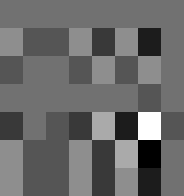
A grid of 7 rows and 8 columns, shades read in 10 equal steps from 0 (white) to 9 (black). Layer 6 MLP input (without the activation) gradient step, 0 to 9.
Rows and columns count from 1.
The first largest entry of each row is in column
1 7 1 7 6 7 7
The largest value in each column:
7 6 6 7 7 8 9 6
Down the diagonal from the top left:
5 6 5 5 3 3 8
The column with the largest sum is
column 7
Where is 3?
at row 5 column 5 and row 6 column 6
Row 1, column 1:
5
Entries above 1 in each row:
8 8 8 8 7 8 8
